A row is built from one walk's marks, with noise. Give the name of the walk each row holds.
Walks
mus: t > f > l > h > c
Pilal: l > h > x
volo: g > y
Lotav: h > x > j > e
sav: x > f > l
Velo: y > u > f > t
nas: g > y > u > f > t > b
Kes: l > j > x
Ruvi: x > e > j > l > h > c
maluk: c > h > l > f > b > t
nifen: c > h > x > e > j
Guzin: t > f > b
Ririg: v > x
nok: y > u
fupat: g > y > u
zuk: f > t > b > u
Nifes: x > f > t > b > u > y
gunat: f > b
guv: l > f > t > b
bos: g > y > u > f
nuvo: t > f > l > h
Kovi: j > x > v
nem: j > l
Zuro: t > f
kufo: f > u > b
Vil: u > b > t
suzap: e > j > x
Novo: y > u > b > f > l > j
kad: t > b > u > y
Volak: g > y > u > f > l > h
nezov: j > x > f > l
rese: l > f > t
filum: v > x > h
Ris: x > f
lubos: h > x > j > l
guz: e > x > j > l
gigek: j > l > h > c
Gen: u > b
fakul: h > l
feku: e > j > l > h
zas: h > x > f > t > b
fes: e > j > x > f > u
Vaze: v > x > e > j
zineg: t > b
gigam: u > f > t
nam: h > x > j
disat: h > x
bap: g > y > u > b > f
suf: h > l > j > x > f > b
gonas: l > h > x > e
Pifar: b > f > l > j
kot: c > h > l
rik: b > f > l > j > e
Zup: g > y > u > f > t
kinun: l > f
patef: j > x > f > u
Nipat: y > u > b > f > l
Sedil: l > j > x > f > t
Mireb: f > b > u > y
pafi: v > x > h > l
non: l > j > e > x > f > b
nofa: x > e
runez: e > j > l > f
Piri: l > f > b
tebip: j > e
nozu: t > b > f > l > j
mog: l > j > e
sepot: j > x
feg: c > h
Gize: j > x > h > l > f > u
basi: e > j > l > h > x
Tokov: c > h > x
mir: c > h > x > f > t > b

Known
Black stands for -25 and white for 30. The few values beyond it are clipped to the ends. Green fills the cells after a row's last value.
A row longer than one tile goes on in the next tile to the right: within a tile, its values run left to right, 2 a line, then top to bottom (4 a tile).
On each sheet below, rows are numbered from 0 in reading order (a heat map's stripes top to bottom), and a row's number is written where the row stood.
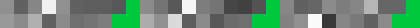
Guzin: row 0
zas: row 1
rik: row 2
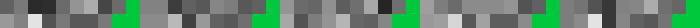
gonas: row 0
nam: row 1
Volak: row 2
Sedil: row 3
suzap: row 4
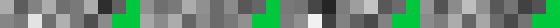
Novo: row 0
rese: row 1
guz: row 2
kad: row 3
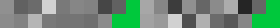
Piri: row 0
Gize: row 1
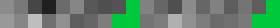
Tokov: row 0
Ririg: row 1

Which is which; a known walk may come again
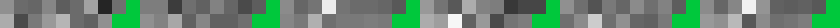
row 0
Volak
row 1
disat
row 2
gunat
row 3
mir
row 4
Kovi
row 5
Guzin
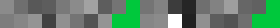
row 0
nem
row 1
Lotav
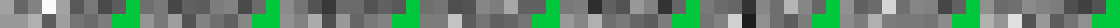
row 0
zuk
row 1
fakul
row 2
feg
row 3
nofa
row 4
Pilal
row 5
tebip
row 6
Piri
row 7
maluk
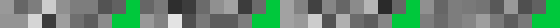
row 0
nozu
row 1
gonas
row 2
Gize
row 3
nok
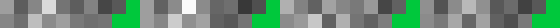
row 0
Mireb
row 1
Nifes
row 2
patef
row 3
kad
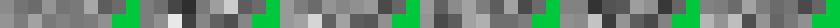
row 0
kinun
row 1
guz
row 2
Sedil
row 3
bos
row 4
lubos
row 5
nuvo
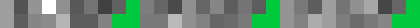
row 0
nas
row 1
Ririg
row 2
sav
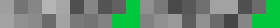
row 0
gigam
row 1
Kes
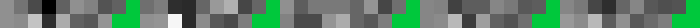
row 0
gigek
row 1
basi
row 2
fupat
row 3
nam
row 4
Tokov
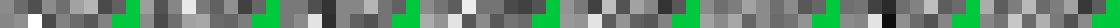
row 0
non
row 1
bap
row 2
suzap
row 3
zas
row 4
suf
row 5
rese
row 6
feku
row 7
Novo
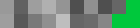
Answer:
Zup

